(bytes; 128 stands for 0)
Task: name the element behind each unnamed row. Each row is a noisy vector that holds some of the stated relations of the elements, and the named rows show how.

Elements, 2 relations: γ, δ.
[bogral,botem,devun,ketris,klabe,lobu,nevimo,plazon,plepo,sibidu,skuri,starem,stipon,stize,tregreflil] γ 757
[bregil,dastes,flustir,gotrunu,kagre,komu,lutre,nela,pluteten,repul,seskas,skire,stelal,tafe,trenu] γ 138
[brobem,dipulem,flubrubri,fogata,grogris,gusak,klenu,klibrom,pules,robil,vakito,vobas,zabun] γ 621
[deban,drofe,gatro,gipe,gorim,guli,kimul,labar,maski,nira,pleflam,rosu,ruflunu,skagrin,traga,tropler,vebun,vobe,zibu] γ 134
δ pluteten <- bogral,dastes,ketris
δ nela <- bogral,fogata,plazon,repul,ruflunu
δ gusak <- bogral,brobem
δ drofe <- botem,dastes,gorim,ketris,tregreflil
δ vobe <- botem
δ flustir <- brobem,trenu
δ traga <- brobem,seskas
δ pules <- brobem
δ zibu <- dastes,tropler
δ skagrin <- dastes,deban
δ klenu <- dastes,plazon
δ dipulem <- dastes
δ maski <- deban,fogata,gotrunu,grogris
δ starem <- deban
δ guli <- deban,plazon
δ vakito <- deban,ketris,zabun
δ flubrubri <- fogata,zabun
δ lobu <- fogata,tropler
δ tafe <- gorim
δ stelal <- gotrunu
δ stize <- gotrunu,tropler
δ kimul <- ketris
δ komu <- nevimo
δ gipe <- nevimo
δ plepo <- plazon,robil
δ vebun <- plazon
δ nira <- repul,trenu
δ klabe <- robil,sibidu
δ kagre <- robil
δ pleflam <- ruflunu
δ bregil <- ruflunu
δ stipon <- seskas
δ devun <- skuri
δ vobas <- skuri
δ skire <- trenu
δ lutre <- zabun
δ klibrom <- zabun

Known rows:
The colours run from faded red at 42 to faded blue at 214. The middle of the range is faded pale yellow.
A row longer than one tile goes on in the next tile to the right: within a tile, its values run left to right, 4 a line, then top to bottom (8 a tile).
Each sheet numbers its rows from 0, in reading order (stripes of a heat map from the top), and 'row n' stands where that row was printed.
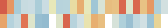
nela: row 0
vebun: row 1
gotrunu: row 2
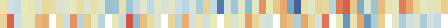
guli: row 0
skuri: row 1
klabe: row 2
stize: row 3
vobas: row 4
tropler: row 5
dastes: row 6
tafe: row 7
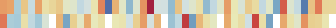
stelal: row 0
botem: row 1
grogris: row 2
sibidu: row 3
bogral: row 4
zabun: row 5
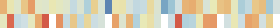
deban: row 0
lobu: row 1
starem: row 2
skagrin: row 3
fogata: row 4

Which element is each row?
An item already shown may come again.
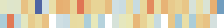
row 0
ruflunu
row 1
seskas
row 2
pules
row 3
ketris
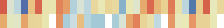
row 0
zabun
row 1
bregil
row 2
brobem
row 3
zabun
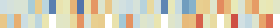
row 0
stize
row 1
vakito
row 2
stize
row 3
robil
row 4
deban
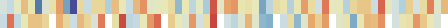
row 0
ruflunu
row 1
tropler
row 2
deban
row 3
drofe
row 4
repul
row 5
gorim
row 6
gorim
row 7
pules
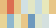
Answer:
pluteten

